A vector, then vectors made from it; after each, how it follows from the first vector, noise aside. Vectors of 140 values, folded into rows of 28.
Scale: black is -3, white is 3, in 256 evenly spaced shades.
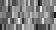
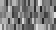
negated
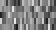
reversed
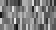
reversed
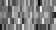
copied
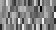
sign-scrambled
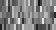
copied
